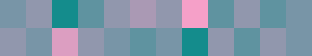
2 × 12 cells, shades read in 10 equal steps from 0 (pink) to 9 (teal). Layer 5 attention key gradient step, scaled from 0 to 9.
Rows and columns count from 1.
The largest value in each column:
5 5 9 6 5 6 5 9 6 6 6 5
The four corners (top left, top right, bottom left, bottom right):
5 5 4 5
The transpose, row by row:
5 4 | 4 5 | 9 1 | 6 4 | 4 5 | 3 6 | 4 5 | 0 9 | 6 4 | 4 6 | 6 4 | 5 5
